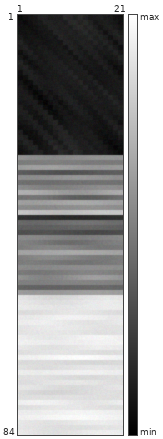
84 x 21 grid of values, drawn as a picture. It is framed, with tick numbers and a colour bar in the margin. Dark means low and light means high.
It is made of 3 by 1 panels. Panel 1,1: very low, slanting down to the right, faint in contrast. Panel 2,1: middling, streaked across, strong in contrast. Panel 3,1: very high, streaked across, faint in contrast.
